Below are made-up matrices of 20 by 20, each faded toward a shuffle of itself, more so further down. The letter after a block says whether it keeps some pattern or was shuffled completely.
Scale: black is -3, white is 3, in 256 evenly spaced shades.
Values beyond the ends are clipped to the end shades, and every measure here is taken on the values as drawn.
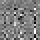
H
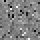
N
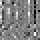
H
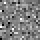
N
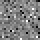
N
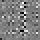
H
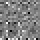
H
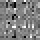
H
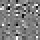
H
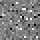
N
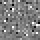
N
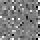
H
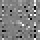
H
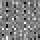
H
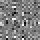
H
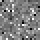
N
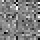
H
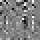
H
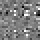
H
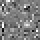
H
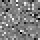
N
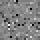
N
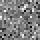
N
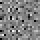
H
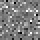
N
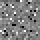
N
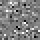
N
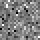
N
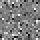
N
